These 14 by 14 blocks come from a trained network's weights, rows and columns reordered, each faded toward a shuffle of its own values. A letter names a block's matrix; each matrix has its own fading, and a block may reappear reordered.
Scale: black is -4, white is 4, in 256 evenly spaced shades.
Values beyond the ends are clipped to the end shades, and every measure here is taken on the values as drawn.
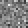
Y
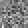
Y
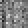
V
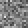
Y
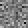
Y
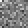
Y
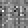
V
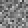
Y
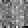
V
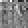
V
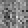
V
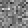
Y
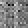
V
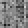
V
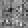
V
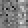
V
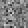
Y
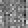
V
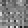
V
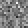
Y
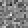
Y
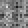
V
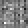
V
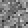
Y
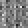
V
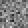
Y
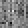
V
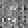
V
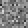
Y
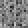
V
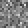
Y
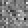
V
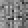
V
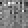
V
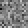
Y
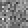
Y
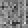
V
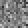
Y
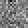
Y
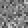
Y
